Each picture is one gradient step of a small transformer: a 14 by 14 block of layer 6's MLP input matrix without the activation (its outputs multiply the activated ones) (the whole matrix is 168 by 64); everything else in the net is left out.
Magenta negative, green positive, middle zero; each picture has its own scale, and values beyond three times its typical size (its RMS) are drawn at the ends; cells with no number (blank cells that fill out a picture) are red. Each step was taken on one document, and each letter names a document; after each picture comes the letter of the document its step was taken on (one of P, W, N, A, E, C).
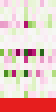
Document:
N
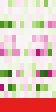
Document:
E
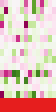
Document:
N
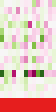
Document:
N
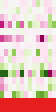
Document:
E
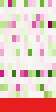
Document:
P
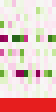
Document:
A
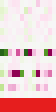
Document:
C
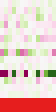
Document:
A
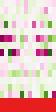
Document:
E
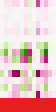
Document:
C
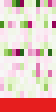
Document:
C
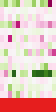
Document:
E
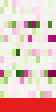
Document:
A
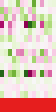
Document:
N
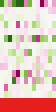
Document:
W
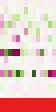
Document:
A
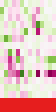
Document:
P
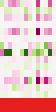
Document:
C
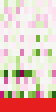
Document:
P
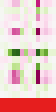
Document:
C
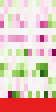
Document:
E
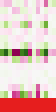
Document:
C
